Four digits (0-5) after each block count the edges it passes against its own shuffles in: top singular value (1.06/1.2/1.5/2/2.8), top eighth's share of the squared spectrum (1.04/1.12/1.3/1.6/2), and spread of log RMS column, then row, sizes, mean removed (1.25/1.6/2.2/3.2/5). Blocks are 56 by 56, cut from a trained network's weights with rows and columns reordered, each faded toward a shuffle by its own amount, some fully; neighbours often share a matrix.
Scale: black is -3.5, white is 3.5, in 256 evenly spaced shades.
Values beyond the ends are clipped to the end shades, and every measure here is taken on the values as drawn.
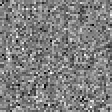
2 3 0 1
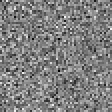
3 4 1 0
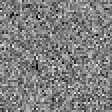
2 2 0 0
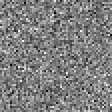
0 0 0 0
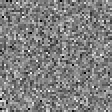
0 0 0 0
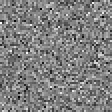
0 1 0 0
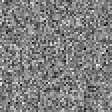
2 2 0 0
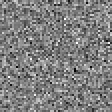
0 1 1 0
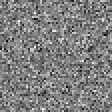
0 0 0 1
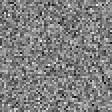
0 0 0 0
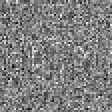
2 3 1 1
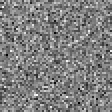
0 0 0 0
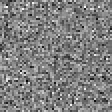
2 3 1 1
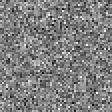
0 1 0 0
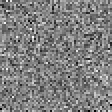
2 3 1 1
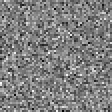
0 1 0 0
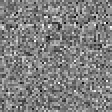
3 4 1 2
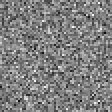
0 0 0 0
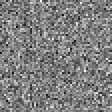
1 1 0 0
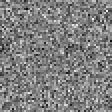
1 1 0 0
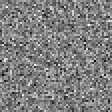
2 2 0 1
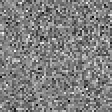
1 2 0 0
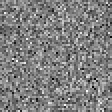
1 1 0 0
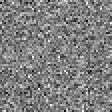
3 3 2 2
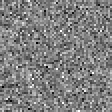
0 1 0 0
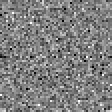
1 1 0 1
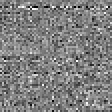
3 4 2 3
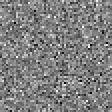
2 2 0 1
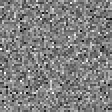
1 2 0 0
